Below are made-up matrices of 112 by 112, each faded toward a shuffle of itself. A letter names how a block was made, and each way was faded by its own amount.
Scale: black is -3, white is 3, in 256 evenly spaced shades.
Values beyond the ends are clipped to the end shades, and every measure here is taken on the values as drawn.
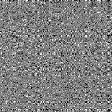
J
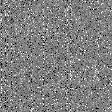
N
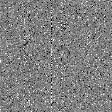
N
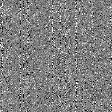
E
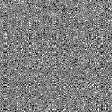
J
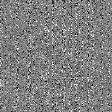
E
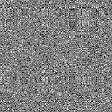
J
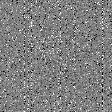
N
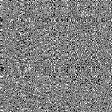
J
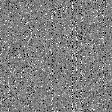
N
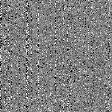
E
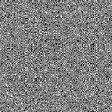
J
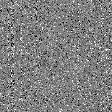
N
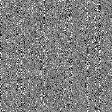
E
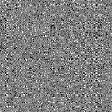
J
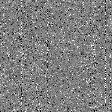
N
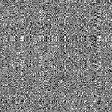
J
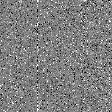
N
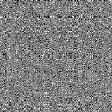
J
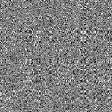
J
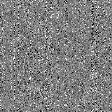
E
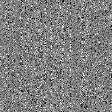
E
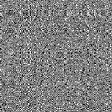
J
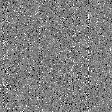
N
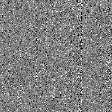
E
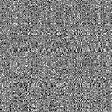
J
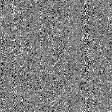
E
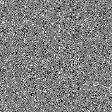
N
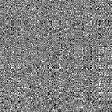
J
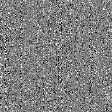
E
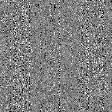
E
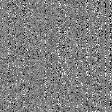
E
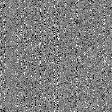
E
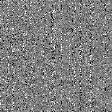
E
